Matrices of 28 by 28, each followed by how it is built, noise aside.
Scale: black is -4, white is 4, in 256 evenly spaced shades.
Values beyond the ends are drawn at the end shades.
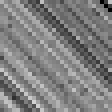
Toeplitz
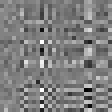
low rank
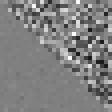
upper triangular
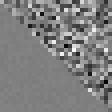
upper triangular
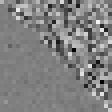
upper triangular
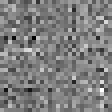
low rank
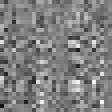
low rank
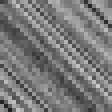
Toeplitz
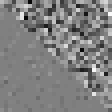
upper triangular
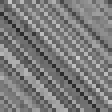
Toeplitz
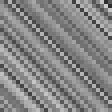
Toeplitz
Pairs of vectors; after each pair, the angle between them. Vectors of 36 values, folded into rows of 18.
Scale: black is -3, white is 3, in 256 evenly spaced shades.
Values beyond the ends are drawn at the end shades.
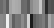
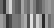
partly opposed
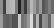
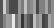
partly opposed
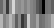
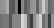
partly opposed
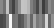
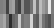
partly opposed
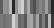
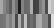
partly opposed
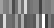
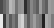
partly opposed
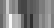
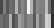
orthogonal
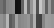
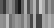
nearly parallel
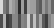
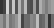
partly opposed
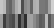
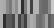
nearly parallel
